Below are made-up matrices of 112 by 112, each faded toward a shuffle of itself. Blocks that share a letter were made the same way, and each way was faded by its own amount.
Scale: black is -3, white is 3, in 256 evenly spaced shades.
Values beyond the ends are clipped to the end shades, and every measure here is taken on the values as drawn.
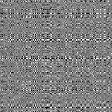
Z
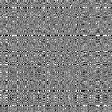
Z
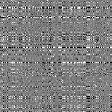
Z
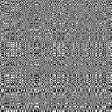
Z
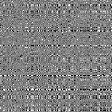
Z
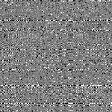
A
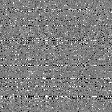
A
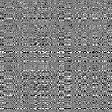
Z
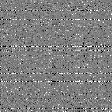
A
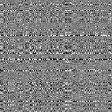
Z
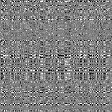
Z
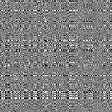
Z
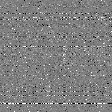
A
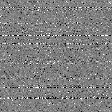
A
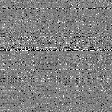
A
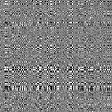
Z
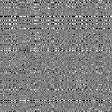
Z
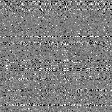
A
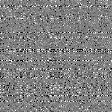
A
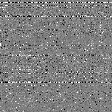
A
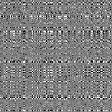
Z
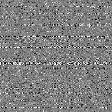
A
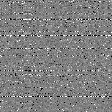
A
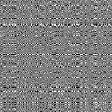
Z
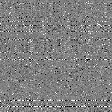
A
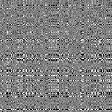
Z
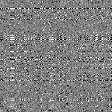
A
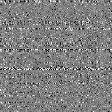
A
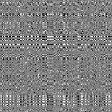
Z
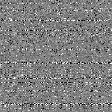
A
